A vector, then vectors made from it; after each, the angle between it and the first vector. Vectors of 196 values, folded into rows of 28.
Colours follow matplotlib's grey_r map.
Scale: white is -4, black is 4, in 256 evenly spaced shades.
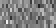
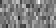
orthogonal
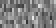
partly opposed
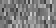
partly opposed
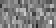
orthogonal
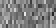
partly aligned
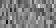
nearly opposite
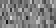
nearly opposite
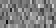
nearly opposite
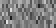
nearly parallel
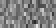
partly aligned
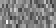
nearly parallel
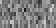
partly aligned
